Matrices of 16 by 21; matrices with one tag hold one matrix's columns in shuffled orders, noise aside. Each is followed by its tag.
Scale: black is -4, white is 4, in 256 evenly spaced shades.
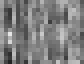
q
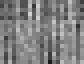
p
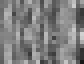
q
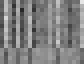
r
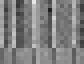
r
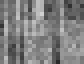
p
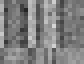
r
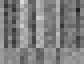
r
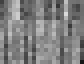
p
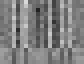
r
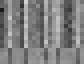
r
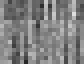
p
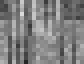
p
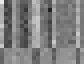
r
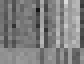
r
